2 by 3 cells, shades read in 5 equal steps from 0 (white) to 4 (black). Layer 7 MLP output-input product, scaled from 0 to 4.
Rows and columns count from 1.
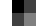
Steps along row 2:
up down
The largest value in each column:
0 4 3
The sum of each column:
0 7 5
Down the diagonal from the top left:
0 3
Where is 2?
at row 2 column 3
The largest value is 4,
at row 1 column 2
